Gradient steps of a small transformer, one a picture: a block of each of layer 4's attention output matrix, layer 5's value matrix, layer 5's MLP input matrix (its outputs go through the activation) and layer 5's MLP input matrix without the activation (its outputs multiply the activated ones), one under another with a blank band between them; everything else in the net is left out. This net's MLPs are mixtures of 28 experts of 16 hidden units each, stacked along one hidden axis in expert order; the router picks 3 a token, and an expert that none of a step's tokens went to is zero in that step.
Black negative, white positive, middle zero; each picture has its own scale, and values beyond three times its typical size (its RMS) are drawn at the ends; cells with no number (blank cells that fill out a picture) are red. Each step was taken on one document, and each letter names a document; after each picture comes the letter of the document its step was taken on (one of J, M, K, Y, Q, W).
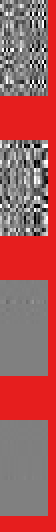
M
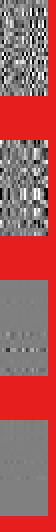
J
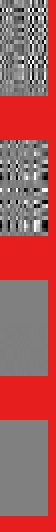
J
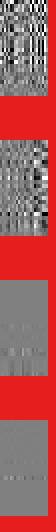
J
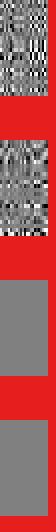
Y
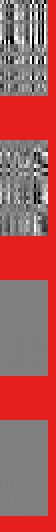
J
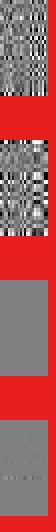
Y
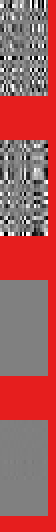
Y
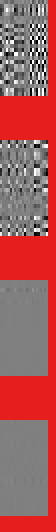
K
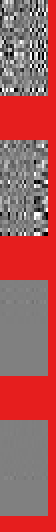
M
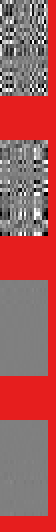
K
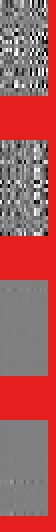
K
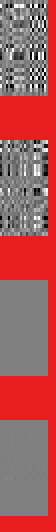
M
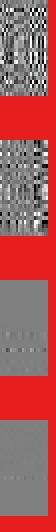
J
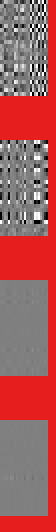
K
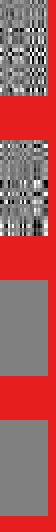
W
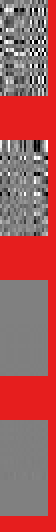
M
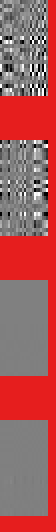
K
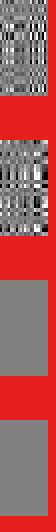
M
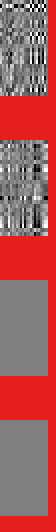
W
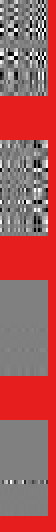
J
